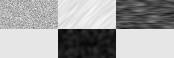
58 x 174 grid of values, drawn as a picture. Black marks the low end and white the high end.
It is made of 2 by 3 panels. Panel 1,1: high, fine-grained. Panel 1,2: very high, slanting up to the right, faint in contrast. Panel 1,3: low, streaked across. Panel 2,1: very high, flat. Panel 2,2: very low, blotchy, faint in contrast. Panel 2,3: very high, flat.
